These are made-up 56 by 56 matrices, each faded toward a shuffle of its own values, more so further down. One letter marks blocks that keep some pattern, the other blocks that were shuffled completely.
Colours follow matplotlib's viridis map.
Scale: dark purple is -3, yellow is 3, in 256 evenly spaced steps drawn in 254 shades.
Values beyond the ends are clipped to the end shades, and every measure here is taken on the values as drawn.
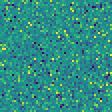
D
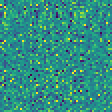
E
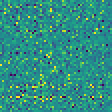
E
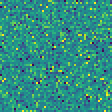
D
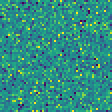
D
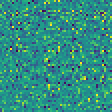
E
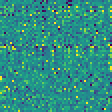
E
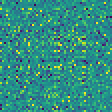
E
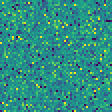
D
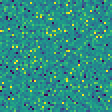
D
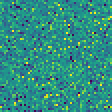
D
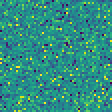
D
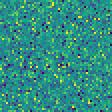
D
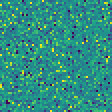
D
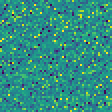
D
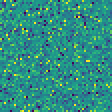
D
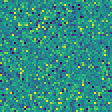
D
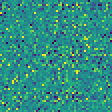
E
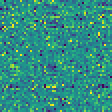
E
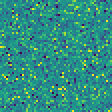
D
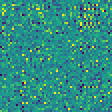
E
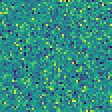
D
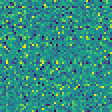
E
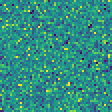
D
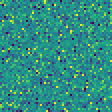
D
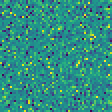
E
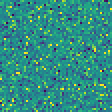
D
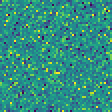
D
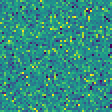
D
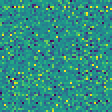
E
